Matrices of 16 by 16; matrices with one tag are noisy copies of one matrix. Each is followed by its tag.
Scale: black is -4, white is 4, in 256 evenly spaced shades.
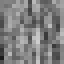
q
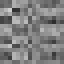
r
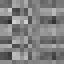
r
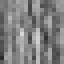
q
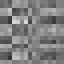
r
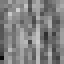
q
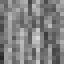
q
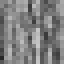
q
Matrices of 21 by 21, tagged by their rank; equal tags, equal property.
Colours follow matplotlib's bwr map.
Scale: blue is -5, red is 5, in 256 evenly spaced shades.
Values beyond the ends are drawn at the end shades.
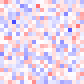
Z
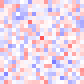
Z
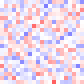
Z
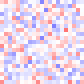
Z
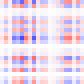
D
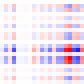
D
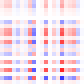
D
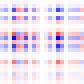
D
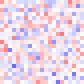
Z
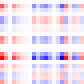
D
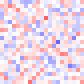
Z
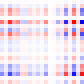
D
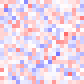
Z
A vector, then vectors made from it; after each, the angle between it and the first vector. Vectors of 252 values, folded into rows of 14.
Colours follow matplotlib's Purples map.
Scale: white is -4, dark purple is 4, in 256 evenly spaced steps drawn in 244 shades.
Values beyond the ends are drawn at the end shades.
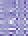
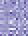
nearly parallel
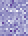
partly aligned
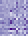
nearly opposite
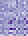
nearly opposite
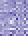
nearly parallel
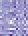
nearly parallel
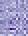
nearly opposite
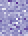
partly opposed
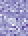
partly aligned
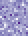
orthogonal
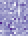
partly opposed
